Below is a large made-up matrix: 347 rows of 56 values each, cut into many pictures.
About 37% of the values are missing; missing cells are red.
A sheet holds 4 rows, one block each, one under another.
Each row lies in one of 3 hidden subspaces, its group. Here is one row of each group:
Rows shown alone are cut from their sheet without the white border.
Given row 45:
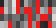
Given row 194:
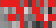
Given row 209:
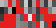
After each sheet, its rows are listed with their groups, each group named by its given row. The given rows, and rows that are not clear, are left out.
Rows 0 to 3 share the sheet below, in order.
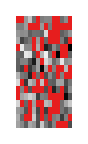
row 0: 209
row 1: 194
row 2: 194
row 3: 194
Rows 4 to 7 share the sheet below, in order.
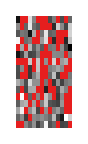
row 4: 45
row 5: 194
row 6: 209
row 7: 45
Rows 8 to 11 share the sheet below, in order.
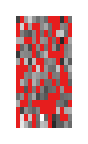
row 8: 45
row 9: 45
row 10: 45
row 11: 209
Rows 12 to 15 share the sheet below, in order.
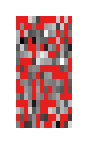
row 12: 209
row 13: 194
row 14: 45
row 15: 209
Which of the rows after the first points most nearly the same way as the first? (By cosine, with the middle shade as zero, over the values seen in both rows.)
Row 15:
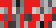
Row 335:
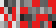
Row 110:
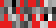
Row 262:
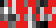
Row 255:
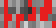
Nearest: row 262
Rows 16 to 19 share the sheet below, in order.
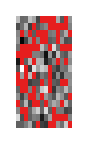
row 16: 209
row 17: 209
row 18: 209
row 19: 209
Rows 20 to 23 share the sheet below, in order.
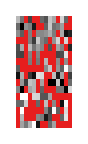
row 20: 45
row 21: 194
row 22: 209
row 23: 45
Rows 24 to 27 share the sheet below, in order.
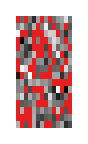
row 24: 209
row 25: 209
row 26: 45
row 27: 194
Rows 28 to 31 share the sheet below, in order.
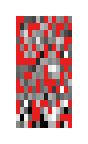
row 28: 45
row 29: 194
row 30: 45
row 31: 209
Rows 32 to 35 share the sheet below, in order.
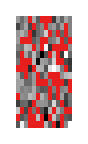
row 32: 209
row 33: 194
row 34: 194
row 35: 209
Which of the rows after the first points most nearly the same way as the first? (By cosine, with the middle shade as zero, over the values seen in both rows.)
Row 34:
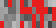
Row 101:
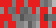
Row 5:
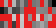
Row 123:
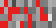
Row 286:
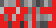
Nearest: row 123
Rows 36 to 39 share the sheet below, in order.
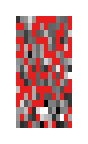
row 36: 45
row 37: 209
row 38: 194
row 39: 194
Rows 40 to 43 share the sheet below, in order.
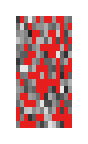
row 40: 45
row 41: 209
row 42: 45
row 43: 194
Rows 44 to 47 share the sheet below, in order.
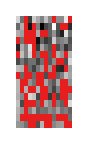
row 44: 45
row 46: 194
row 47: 194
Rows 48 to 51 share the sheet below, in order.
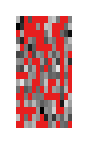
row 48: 45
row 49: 45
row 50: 45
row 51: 45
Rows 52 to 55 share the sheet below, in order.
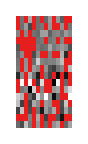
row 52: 209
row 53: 194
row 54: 45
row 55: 45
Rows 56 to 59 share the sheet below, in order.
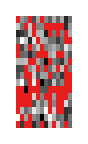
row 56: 209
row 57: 45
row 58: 45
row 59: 209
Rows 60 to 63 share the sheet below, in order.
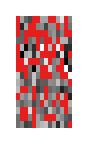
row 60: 45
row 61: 45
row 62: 194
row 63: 209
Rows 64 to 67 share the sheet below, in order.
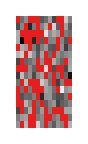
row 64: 209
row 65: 45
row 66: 194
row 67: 45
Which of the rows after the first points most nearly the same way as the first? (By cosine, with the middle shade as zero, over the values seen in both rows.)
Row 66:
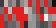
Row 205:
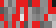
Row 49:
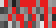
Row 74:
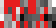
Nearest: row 205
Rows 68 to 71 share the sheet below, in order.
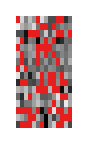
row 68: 45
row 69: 45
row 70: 45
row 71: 45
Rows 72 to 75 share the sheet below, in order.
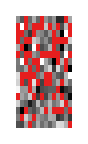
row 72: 45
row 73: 209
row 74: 194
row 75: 45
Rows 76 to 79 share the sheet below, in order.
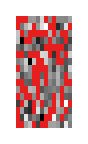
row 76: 194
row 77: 45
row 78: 194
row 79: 209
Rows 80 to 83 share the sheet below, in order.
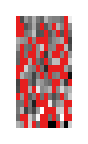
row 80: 194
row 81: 209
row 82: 194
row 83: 194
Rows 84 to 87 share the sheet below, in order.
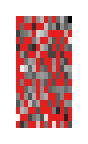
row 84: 194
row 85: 209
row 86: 209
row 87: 209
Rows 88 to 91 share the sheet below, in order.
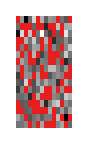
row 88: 209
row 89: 194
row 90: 194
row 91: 45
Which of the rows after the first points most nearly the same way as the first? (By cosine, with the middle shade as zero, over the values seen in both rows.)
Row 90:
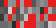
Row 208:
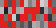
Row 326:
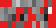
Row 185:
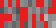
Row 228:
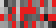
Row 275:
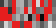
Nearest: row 185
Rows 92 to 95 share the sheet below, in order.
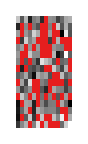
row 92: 45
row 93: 194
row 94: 209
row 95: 194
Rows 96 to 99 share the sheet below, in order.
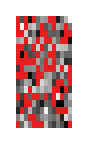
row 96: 194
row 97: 45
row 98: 45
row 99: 45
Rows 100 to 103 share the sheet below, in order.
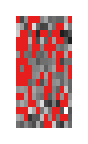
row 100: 194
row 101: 194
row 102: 45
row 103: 194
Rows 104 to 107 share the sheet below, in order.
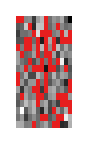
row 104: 194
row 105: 45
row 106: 209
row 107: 45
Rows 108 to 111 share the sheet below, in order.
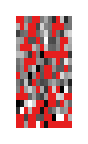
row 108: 45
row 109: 45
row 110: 45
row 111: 45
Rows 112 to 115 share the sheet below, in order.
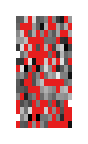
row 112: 45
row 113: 45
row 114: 194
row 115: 194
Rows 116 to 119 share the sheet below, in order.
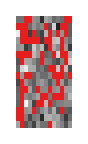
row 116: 209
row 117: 209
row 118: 194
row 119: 209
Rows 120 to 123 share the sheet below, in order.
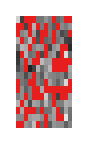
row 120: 194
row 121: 194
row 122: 209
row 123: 45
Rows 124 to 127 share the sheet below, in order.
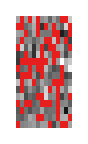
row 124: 194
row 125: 194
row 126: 45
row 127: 194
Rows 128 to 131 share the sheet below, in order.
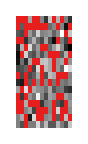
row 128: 194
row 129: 194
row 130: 45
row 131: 45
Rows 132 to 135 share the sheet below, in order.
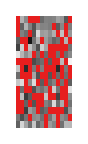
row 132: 194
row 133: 45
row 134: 45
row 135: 209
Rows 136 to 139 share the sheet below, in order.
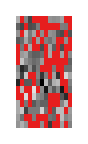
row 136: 45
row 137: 209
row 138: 45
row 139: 194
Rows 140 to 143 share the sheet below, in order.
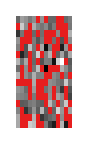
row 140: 45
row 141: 45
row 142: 194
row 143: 194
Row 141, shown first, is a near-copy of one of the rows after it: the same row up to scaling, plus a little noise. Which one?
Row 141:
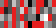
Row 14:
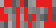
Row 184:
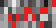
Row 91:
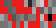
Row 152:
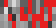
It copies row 91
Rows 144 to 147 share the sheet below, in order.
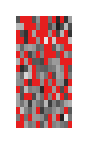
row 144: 209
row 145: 209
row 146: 209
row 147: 45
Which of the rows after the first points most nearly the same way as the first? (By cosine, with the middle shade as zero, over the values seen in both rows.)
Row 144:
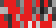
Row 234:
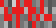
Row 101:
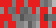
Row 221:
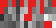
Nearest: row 221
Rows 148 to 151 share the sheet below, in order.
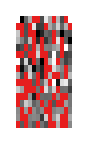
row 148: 194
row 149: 209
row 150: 209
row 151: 209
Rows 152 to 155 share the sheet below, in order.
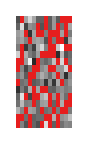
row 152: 45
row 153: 45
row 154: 209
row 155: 45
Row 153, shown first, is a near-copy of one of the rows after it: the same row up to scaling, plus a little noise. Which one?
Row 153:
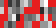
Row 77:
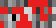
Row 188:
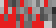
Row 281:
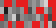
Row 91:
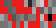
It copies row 281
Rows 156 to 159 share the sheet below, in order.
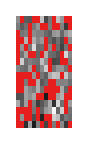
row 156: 209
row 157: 209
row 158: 45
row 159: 209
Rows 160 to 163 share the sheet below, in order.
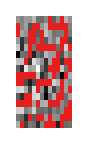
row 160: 209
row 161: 45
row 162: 45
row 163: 45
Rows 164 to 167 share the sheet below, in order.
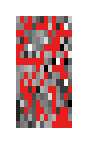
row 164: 209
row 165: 45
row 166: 194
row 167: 194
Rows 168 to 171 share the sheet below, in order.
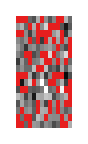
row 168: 209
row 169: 209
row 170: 45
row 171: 194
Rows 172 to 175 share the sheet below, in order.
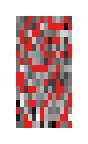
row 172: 194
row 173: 209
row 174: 209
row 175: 194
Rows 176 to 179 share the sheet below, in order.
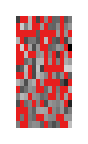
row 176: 45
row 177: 194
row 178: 209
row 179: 194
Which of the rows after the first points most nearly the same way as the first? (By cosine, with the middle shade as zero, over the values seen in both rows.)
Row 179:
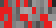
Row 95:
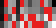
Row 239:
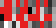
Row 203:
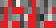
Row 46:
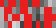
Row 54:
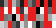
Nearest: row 95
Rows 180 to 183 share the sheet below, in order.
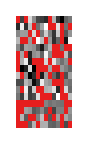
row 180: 45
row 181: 209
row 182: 45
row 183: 209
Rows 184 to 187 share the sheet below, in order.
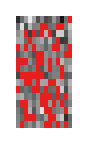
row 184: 45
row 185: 194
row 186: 45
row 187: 45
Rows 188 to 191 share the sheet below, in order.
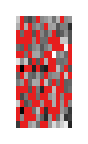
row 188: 45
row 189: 209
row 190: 209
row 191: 45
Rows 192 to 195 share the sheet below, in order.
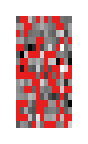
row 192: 45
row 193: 45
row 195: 194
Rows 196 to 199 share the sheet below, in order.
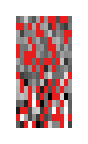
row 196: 209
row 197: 45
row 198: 194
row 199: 209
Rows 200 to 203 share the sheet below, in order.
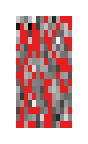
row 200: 209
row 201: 209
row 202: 209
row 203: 209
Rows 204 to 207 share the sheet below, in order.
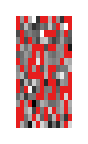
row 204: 209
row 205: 194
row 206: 45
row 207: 209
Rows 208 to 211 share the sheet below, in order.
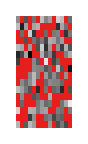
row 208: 45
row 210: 194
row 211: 194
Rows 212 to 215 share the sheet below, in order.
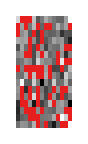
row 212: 194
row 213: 194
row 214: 45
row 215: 194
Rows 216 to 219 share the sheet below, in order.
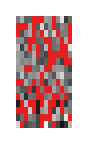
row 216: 45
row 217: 194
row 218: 45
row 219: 45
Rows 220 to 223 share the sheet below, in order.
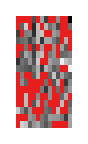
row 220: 194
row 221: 194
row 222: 209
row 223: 209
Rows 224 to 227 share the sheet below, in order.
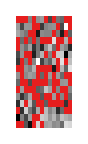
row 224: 194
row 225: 194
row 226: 209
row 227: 194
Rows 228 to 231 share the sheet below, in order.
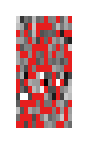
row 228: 194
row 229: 194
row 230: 209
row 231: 45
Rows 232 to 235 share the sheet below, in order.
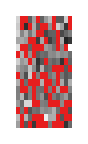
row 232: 194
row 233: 194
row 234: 45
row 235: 209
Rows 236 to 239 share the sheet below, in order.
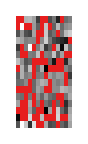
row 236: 45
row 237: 45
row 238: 194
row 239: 209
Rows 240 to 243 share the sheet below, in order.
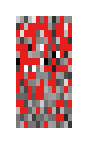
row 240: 209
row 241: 209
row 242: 194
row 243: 45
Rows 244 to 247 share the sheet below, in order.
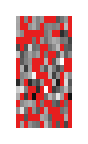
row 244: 194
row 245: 45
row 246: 209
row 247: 45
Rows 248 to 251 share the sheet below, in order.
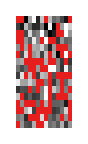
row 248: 209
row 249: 194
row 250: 45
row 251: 209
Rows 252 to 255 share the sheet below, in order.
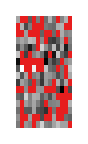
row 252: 194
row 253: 209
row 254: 45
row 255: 194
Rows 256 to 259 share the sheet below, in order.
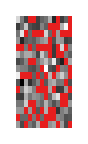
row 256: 209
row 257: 45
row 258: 45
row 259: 209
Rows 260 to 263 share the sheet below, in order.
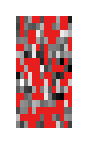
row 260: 194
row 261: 194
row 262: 45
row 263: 209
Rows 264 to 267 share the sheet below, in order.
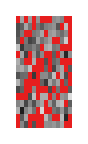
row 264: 194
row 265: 194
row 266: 209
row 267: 45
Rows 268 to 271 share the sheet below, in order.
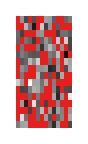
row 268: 45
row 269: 194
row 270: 209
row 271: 209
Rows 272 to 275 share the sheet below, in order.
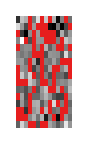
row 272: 209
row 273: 194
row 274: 45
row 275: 209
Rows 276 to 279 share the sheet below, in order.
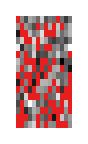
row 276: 209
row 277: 194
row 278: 45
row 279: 45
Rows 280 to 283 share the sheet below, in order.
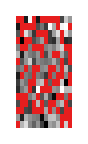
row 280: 209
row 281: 45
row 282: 194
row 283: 209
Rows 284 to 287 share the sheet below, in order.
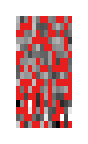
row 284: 194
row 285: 45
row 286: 45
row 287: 45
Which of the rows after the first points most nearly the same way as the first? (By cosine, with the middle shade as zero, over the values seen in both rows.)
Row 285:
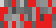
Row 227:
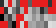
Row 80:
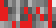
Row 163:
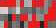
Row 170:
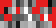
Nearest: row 80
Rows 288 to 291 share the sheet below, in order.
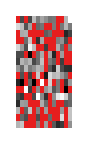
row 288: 194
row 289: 209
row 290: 45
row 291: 45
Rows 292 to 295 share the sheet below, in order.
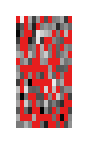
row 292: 194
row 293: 194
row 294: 209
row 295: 45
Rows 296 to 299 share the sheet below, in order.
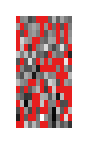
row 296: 209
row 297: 45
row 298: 209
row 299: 209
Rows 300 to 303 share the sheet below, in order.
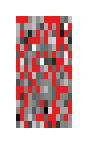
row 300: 194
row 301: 209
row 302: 209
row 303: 209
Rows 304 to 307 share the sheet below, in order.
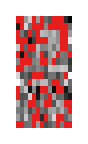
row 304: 194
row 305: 45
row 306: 194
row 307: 209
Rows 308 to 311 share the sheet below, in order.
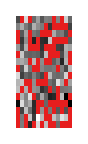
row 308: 209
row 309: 45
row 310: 194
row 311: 194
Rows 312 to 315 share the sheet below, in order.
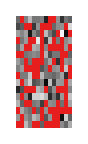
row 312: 45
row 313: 209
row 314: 209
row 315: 45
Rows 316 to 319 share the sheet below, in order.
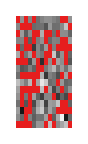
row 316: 209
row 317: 209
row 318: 194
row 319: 45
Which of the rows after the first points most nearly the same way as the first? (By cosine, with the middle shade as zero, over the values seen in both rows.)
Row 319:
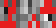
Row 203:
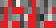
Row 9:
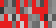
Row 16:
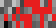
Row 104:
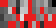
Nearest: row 104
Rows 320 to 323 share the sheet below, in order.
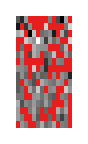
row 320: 45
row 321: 45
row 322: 194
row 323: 194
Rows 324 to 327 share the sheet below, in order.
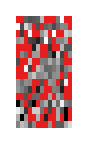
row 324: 45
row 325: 209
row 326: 194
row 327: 209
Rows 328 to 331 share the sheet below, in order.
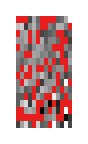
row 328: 194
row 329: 209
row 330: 194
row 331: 194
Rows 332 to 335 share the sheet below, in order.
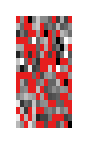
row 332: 209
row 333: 209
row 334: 194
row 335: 194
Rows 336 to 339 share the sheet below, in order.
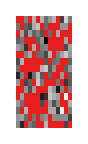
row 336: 45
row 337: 209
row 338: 209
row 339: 209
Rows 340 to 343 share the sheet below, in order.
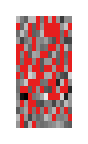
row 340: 209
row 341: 209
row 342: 209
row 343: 209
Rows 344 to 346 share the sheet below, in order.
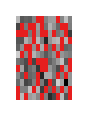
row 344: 45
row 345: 45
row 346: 194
